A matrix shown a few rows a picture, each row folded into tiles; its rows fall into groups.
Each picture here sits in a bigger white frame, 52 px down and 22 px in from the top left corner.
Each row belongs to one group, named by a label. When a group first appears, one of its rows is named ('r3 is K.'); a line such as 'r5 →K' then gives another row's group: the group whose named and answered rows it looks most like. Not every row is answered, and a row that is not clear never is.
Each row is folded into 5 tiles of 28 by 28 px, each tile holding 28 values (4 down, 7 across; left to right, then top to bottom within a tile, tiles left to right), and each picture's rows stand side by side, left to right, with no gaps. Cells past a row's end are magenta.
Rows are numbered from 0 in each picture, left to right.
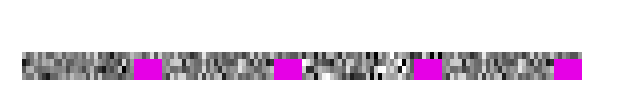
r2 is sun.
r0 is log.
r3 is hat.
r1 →hat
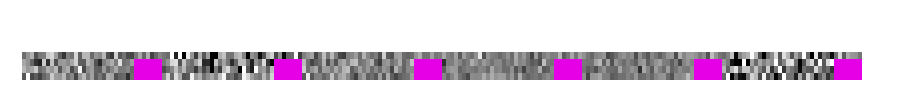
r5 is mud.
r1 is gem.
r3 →log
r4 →hat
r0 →mud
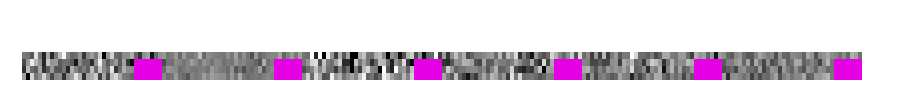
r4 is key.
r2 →gem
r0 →hat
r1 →log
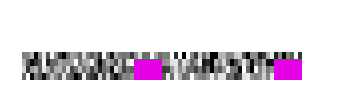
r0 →mud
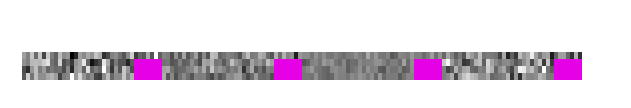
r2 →log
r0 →gem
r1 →key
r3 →sun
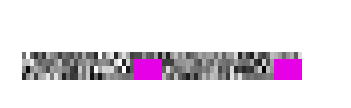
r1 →log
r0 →sun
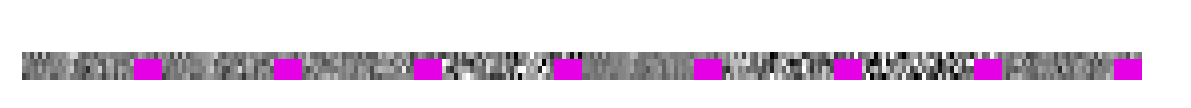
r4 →key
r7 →hat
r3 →sun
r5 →gem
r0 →key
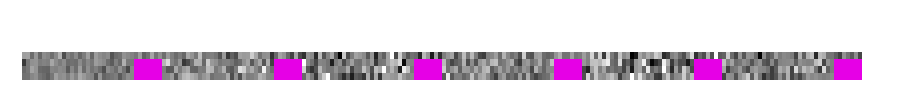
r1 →sun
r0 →log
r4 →gem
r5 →sun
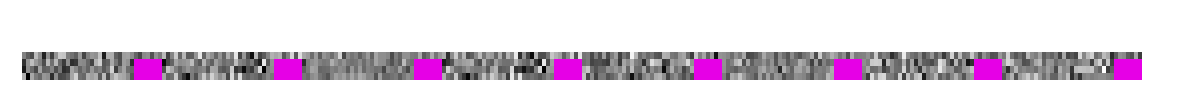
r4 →key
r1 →log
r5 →hat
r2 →log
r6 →hat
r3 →log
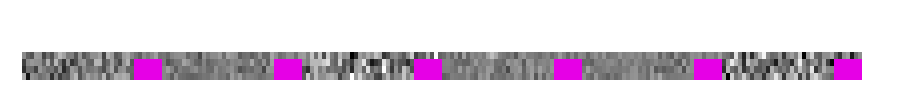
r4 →log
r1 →log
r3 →key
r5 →hat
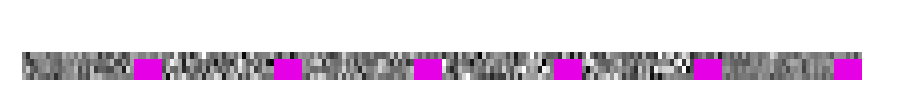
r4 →sun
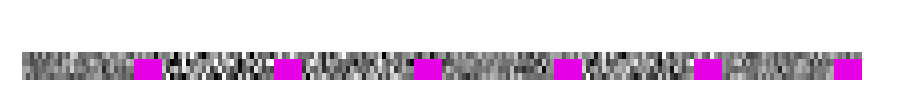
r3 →log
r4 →mud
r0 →key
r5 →hat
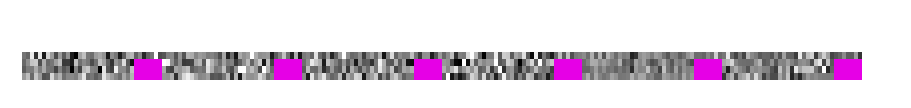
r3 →mud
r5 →sun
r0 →gem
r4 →gem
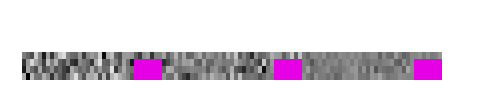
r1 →log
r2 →log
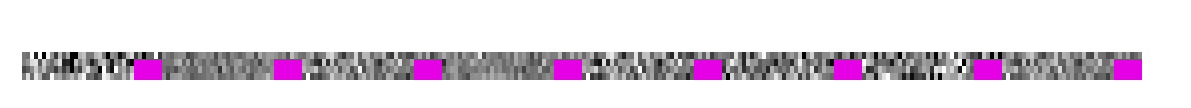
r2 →mud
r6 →sun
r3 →log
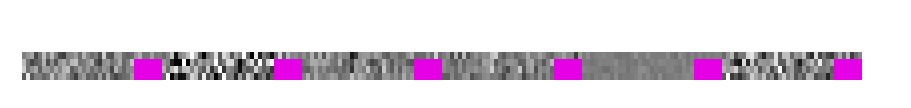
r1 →mud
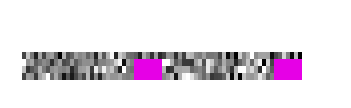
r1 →sun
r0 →sun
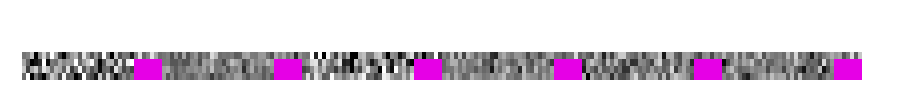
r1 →key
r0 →mud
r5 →log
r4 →hat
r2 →gem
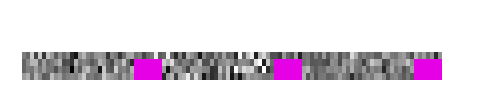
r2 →key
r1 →sun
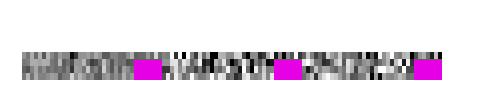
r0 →gem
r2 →sun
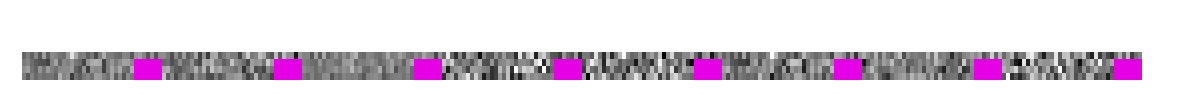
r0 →key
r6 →log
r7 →mud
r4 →hat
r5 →key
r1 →key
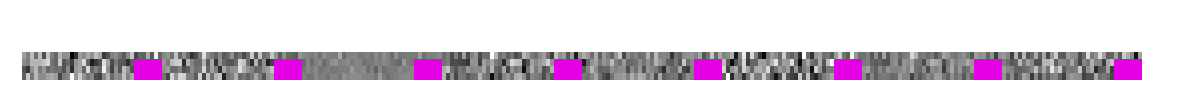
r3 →key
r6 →key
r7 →key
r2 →log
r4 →log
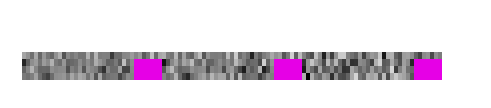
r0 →log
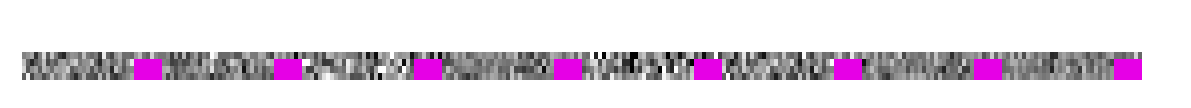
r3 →log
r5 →mud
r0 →mud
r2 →sun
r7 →gem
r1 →key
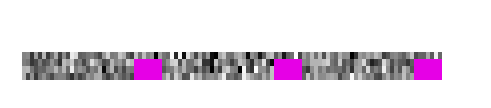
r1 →gem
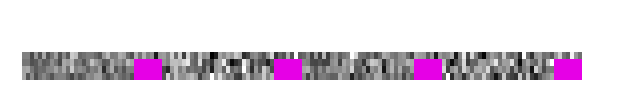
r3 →mud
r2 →key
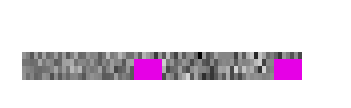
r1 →sun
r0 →key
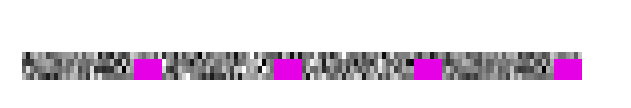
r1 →sun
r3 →log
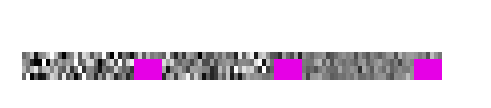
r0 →mud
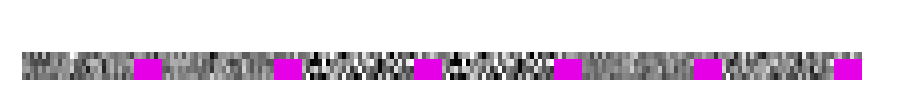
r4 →key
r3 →mud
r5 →mud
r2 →mud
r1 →gem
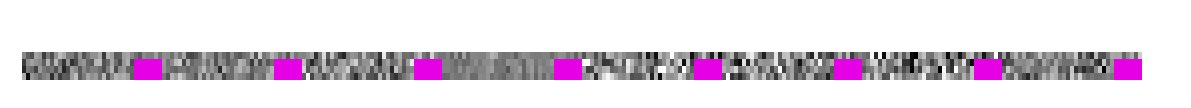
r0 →hat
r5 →mud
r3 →key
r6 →gem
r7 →log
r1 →hat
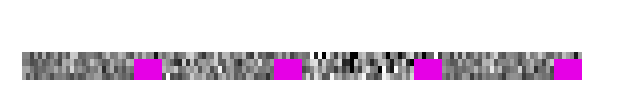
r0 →key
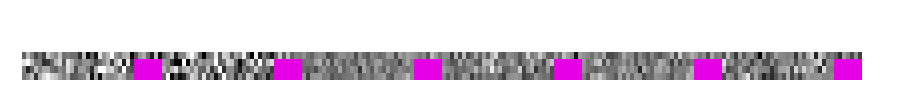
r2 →hat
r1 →mud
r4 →hat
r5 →sun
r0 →sun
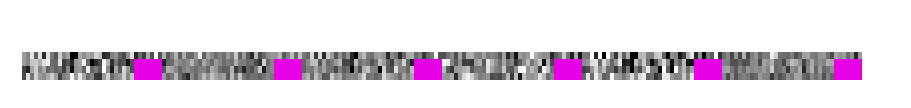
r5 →key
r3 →sun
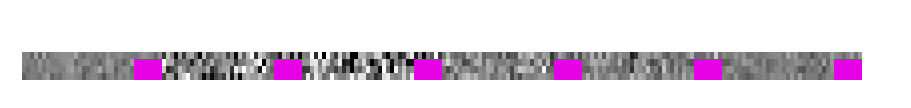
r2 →gem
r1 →sun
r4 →gem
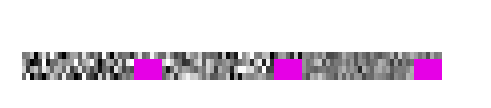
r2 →hat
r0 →mud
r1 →sun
